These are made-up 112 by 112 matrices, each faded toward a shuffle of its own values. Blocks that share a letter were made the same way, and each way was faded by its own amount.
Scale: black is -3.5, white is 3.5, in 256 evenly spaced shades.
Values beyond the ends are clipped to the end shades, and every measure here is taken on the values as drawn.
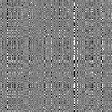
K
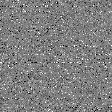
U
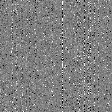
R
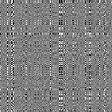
K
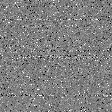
U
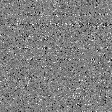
U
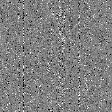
R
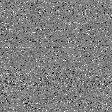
U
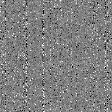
R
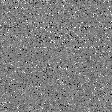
U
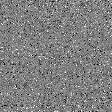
U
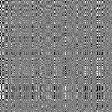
K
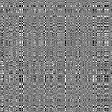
K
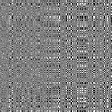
K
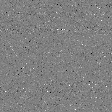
U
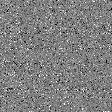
U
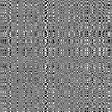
K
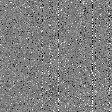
R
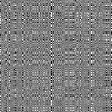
K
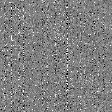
R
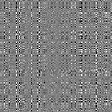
K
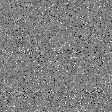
U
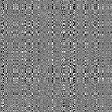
K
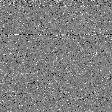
U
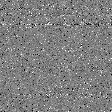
U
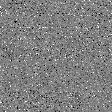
U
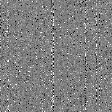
R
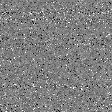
U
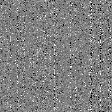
R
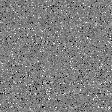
U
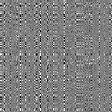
K
